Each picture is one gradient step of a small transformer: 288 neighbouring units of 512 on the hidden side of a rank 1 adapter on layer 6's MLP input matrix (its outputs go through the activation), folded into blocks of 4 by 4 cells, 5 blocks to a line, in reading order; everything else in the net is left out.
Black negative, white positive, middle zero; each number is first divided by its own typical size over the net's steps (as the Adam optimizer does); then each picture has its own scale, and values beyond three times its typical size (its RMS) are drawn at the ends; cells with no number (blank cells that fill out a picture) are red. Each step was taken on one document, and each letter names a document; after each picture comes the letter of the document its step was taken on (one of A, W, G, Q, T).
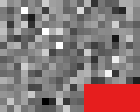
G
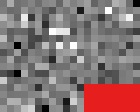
G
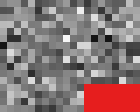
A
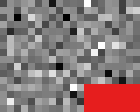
G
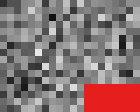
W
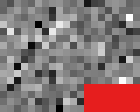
G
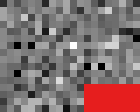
G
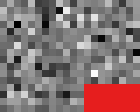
A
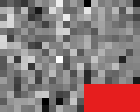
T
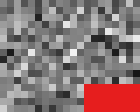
A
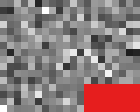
A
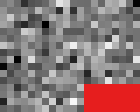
T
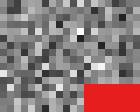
W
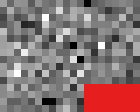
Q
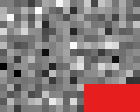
T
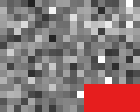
A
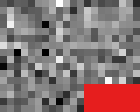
T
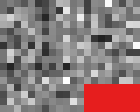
A
